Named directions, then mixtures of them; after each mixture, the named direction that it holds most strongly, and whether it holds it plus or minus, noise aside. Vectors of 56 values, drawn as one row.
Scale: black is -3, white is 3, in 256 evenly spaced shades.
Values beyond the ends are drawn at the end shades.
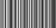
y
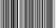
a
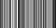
a, minus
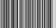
a, plus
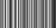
y, plus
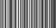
y, plus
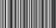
y, plus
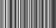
y, plus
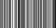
a, minus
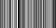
a, minus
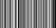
a, minus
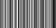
y, plus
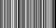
a, minus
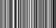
y, plus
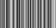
y, minus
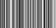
y, minus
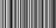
y, plus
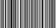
y, plus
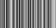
y, minus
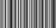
y, plus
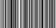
y, plus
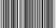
a, plus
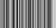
y, minus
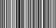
y, minus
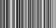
y, minus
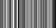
a, minus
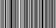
y, plus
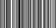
y, minus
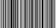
a, plus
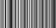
y, plus
